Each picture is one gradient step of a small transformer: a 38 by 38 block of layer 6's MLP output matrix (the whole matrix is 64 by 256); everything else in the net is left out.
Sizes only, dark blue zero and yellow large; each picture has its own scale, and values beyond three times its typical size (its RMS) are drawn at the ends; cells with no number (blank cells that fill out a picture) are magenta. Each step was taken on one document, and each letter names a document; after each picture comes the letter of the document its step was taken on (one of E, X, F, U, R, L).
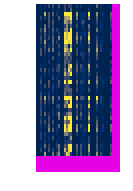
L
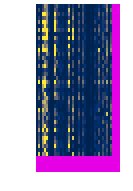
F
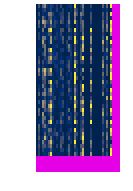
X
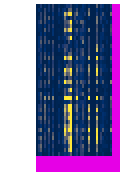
L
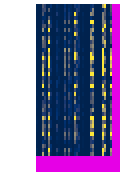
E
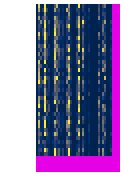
F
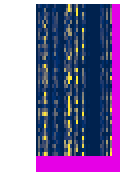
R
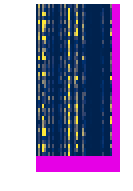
R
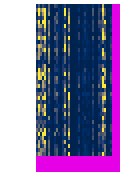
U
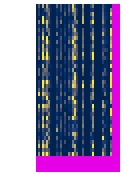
E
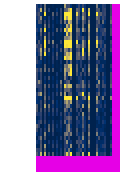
L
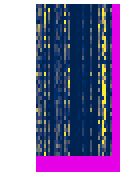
U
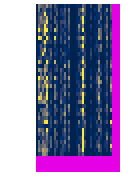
F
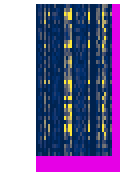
L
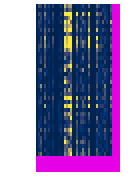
L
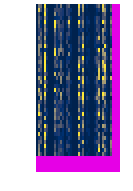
F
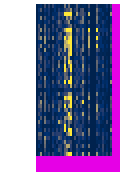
L
